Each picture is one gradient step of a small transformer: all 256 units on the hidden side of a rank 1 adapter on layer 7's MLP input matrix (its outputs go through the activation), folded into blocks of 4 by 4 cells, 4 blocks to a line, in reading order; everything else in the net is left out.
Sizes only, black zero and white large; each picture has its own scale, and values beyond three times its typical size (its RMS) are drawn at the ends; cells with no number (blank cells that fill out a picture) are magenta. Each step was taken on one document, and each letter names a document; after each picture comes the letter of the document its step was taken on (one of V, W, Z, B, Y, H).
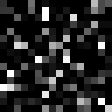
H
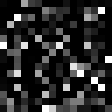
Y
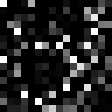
Y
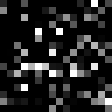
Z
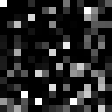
Y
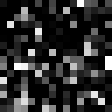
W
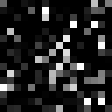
H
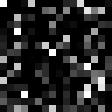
Y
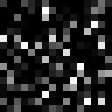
H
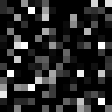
H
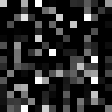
W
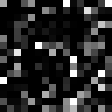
Y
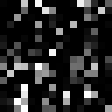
W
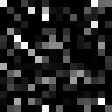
H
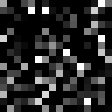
H
